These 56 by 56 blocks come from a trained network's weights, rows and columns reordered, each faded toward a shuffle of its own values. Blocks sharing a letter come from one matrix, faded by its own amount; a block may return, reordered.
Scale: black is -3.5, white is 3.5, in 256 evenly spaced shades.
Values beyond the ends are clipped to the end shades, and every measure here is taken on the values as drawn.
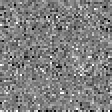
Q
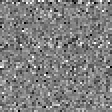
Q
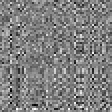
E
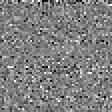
Q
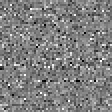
Q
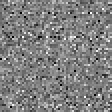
Q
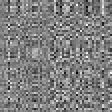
E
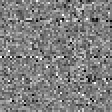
Q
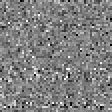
Q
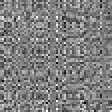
E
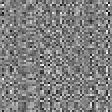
E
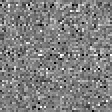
Q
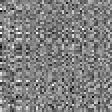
E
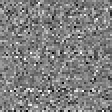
Q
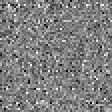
Q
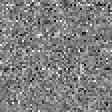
Q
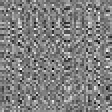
E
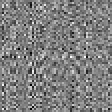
E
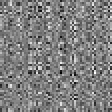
E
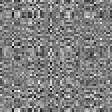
E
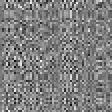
E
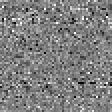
Q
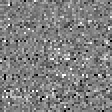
Q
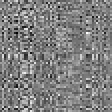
E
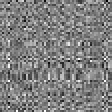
E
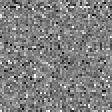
Q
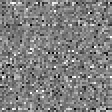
Q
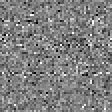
Q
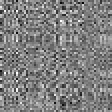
E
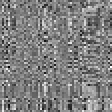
E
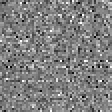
Q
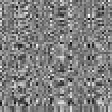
E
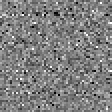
Q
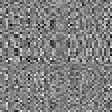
E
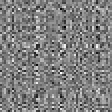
E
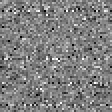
Q
